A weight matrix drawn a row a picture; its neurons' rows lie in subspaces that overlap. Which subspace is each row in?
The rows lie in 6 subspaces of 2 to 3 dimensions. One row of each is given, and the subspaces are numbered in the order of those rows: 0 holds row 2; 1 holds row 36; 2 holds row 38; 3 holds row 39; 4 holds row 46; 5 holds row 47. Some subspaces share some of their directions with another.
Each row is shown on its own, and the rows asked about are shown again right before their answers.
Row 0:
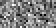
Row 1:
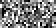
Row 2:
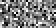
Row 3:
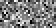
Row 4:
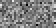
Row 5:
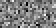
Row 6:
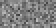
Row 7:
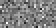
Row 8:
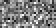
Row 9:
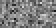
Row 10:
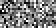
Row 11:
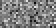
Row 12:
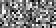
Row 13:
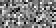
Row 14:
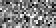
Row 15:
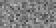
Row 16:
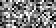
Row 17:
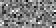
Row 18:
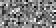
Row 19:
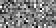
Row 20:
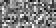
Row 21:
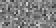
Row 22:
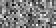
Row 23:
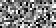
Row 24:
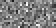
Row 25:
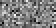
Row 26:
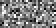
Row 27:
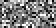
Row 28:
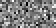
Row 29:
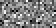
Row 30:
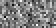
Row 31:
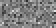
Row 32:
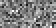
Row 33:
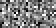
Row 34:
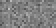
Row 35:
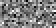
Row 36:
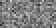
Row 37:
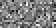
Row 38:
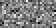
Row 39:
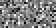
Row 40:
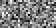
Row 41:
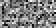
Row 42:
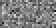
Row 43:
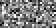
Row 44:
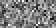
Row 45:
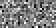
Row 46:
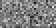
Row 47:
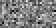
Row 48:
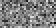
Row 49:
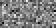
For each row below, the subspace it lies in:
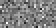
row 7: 3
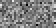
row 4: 0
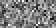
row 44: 1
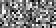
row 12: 5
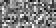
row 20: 4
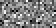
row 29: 2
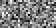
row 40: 2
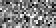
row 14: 4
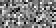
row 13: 3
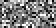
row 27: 4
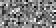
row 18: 3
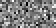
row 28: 0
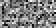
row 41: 4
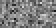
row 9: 5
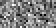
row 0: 5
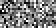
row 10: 3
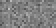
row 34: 1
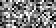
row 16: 1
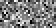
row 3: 2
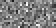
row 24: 1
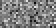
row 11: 4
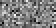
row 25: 4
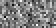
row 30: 5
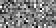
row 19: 3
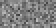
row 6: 5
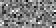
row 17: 2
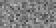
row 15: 5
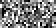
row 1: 0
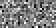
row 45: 3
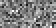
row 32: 0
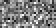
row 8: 4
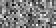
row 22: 5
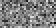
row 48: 4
